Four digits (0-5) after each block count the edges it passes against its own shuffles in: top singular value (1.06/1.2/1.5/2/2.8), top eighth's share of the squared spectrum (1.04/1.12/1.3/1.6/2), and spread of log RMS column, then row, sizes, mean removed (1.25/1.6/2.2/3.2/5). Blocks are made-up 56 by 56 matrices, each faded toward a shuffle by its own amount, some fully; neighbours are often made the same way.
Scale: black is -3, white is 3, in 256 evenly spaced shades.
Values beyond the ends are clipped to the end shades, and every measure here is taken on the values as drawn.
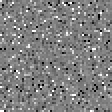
0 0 0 0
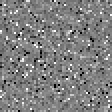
0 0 0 0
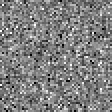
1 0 0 0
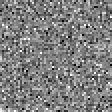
0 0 0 0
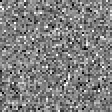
0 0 0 0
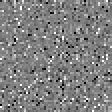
3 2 1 0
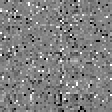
3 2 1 0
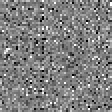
3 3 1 0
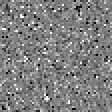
2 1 1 0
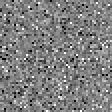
0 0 0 0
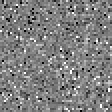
0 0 0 0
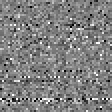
2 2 0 3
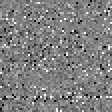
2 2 0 2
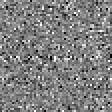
1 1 0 2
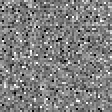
0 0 0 0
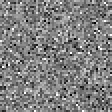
0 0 0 0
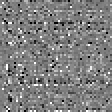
4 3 2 2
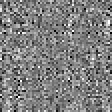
3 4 3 2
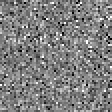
2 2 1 1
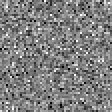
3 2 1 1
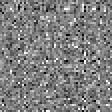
4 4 2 2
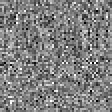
4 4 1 2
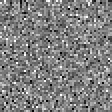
1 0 0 0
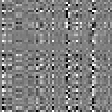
5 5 4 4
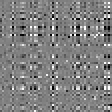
5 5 4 4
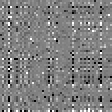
5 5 3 3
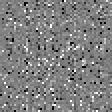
3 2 1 0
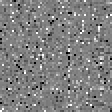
3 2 0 0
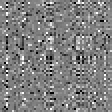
4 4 3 2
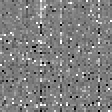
4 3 2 1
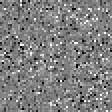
2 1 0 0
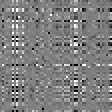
5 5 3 3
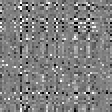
5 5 3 3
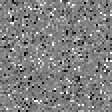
1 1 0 0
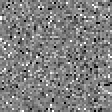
2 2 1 0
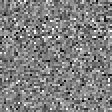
1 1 0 2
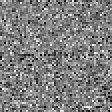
0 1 0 2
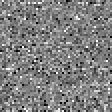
1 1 0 2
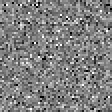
0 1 0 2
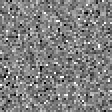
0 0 0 1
